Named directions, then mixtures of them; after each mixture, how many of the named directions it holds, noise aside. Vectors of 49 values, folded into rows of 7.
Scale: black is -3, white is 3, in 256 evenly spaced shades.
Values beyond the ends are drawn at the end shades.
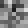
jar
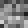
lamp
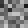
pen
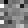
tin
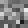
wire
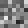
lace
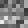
two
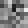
one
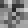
one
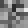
one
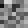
two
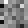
one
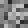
three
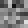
three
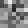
one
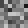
one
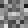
two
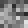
two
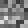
two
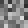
three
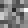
two
